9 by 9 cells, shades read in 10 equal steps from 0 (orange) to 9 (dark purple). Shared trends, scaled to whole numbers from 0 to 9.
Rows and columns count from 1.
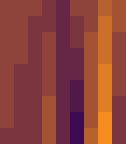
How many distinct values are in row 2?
5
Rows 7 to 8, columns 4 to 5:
4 7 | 4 7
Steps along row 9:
same same down up up down down up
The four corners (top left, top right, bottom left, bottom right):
5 4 6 6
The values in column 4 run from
4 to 6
